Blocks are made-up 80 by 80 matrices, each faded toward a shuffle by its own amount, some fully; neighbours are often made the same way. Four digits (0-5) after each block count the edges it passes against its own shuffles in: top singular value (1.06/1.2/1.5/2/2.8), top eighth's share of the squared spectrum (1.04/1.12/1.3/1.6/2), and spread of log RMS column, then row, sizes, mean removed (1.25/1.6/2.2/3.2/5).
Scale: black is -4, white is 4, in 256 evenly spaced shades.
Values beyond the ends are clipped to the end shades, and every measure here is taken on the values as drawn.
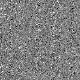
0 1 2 0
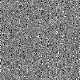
1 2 3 0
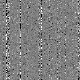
3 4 3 0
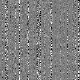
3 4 4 0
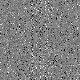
1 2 2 0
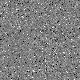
0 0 0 0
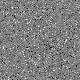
0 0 0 0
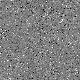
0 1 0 0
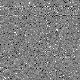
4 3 1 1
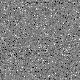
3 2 0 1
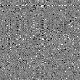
4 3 1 2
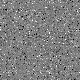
2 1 0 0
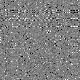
4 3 0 2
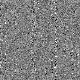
1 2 2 0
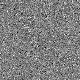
0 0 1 0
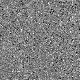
1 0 1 0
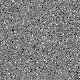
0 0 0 0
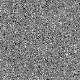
0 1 2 0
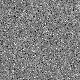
0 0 0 0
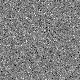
0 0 0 0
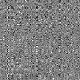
4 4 2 2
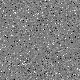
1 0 0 0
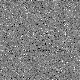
0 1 0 1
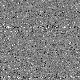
1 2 0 2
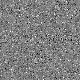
0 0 0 1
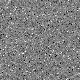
0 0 0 0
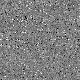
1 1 0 1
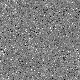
0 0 0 0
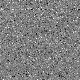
1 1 0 1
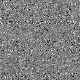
1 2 0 2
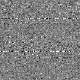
2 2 0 3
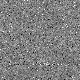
1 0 0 1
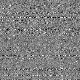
2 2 0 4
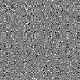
4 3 2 2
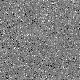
1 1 0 0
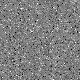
2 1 0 0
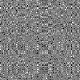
5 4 3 3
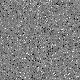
3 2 0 0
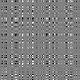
5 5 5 4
